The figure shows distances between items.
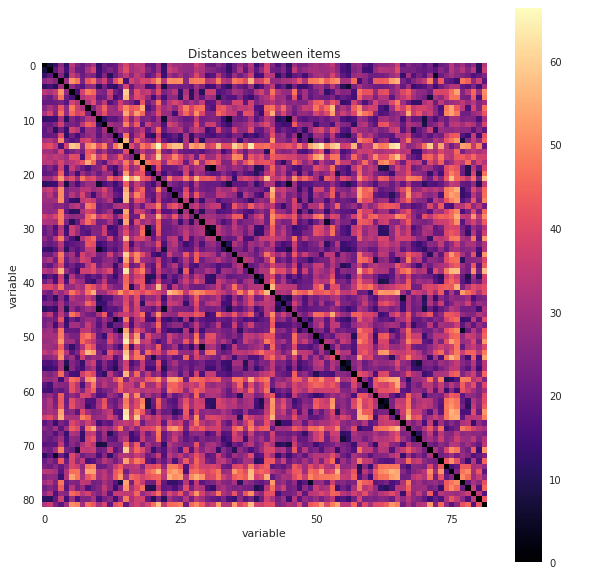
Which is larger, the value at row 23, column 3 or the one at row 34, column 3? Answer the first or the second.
the first
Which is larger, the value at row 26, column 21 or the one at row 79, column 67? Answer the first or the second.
the first
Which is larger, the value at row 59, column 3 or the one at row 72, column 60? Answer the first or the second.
the first
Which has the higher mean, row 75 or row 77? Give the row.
75
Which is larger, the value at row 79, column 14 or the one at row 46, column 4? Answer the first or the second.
the first
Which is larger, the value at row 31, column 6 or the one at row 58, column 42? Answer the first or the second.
the first
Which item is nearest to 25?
27
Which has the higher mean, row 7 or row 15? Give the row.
15
